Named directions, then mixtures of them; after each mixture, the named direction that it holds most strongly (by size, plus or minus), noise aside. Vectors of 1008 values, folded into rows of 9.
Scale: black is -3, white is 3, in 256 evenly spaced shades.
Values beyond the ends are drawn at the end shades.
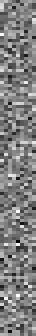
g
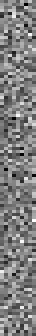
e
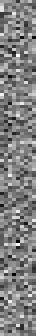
g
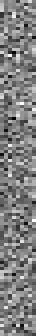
e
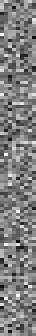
g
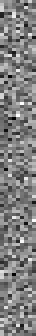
e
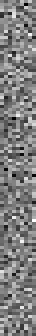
e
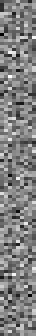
g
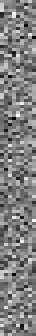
e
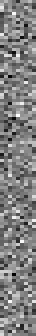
g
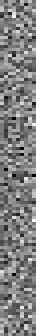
e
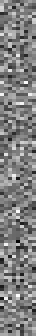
g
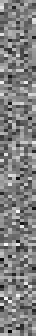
g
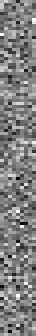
g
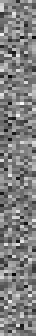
g
